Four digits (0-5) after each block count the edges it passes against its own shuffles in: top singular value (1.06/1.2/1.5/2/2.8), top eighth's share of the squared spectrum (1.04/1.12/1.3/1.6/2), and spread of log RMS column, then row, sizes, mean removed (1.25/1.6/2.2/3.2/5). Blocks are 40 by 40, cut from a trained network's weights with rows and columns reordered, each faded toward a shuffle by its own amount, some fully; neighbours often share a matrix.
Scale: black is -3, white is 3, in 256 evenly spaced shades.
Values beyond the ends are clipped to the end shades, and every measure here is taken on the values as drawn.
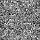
3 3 0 1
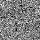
2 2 0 0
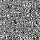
3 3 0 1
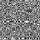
4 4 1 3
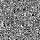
2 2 0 1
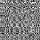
4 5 1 3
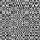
4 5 1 3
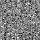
2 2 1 0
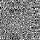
3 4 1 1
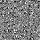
2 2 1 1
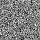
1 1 0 0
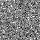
0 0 0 0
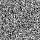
0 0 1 0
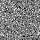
1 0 0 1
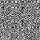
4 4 1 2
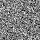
0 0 0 0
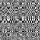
4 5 2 3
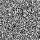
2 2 0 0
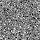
0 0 0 0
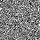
0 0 0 0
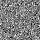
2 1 0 0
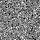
0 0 0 0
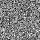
0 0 0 0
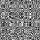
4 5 2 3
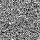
2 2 0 0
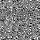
2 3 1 1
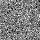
0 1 0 0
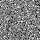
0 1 0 0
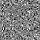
3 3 1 1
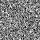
2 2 0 0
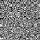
3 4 1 2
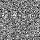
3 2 0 1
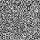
3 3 0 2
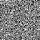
3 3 0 1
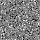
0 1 0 0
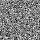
0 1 0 0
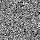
0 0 0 0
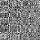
3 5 2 2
